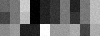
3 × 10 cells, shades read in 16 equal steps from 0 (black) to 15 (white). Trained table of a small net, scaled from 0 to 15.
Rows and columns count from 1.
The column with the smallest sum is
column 4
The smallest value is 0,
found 2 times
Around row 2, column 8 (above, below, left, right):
2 10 7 7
